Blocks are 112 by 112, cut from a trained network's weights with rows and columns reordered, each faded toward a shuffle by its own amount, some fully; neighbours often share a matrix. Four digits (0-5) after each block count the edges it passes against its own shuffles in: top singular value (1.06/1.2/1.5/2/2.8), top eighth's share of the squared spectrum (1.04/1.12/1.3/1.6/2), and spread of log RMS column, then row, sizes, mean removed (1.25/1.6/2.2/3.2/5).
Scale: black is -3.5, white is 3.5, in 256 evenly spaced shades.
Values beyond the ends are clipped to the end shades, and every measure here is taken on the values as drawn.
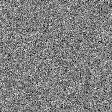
1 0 0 0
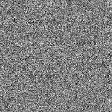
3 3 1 2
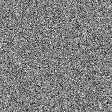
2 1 0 0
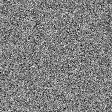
0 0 0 0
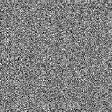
4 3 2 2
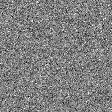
2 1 0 0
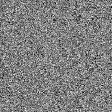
2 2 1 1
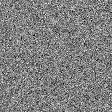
0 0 0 0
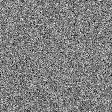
0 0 0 0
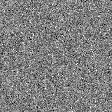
2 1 0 0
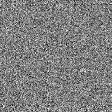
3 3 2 2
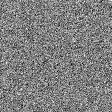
0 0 0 0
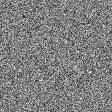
0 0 0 0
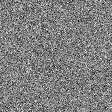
1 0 0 0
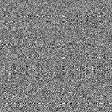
4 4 1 3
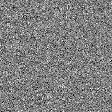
3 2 1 1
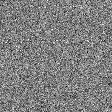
1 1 0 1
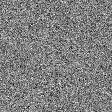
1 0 0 0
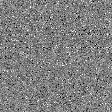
3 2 0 2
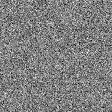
2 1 0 0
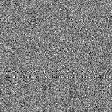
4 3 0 2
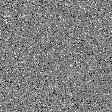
2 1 0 0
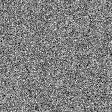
2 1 0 0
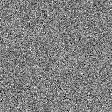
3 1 0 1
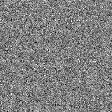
3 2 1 1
